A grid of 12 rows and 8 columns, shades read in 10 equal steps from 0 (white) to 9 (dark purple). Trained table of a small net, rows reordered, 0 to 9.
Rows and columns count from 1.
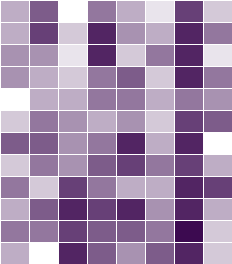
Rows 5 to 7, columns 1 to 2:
0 3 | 2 5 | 6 6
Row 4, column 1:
4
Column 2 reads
6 7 4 3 3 5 6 5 2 6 5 0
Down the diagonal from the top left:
3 7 1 5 5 2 8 3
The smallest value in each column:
0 0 0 3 2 1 5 0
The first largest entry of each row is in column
7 4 4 7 4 7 5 5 7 3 7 3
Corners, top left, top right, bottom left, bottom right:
3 2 3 2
